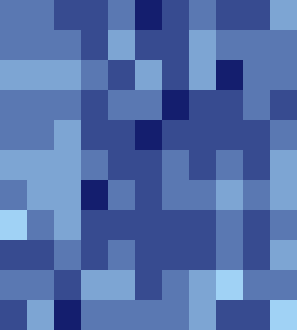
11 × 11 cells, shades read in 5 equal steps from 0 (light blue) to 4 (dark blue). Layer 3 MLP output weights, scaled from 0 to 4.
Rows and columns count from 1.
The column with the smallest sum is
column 11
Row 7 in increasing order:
1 1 1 1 2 2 2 2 2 3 4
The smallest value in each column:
0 1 1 1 1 1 2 1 0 2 0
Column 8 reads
2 1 1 3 3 3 2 3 3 1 1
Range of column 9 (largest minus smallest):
4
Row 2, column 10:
2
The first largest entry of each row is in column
6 4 9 7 6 5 4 4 1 3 3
